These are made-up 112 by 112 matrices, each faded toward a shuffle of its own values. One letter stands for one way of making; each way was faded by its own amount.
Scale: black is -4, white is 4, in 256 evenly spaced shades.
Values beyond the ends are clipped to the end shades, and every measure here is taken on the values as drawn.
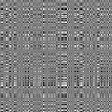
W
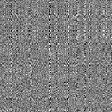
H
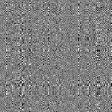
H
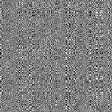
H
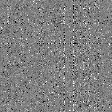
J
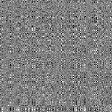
H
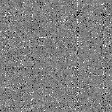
J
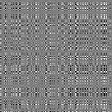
W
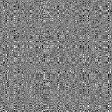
H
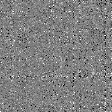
J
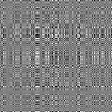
W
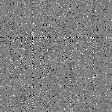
J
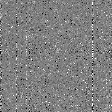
J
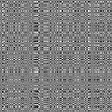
W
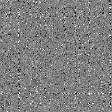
J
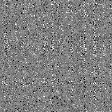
J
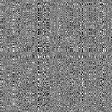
H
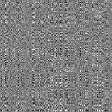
H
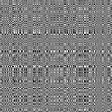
W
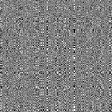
H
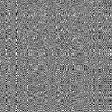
H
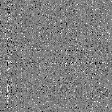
J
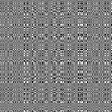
W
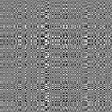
W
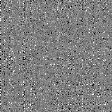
J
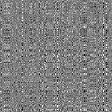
H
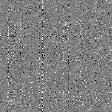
J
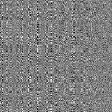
H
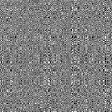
H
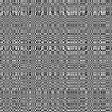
W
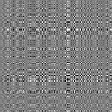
W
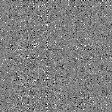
J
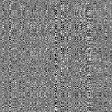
H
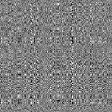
H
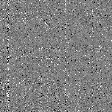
J
